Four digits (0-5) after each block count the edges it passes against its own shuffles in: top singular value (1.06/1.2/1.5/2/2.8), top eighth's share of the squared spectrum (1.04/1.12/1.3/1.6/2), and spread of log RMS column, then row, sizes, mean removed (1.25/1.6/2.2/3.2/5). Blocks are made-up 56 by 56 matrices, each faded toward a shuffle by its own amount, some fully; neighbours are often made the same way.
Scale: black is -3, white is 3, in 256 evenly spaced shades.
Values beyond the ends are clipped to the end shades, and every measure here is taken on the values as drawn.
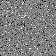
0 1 0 0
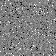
0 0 0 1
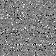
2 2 0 2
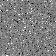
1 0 0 0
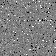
2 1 0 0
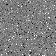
0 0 0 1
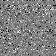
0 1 0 2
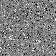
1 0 0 0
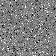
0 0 0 0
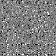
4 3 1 1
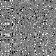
3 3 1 1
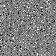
1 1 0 0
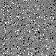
3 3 1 1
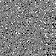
3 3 2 1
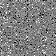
3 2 1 0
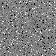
1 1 0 0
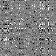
4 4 2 2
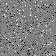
1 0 0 0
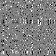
4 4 2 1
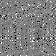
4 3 1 1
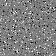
0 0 0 0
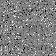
3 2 0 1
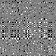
4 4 2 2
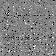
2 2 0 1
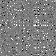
3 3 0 1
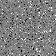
3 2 0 0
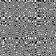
4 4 2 3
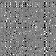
4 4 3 2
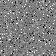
2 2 0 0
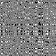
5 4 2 3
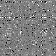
4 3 1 1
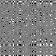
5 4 2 3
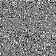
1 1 0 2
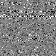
2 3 0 3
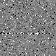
2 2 0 1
